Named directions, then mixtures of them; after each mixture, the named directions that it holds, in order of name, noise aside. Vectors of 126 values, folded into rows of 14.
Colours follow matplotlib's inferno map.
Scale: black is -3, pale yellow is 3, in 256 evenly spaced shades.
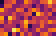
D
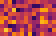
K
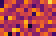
D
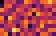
D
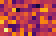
K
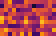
D, K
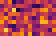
K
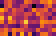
D, K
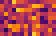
K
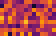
D, K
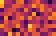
D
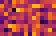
K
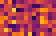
K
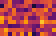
D, K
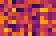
K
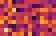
K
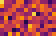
D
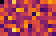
D, K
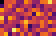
D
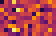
D, K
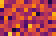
D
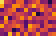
D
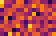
D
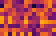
D, K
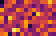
D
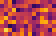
K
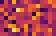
D, K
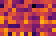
D, K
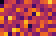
D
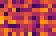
D, K
